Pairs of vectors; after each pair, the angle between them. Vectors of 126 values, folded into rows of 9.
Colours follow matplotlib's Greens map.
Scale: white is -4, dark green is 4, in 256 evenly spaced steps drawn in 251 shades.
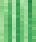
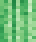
nearly opposite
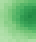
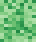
orthogonal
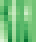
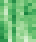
nearly opposite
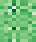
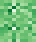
nearly opposite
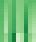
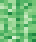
partly opposed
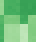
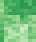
nearly parallel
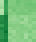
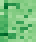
partly aligned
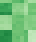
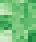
nearly opposite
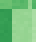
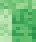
nearly opposite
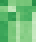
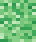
orthogonal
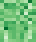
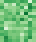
nearly opposite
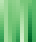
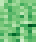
partly aligned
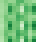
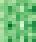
nearly parallel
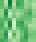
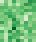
partly opposed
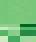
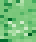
orthogonal
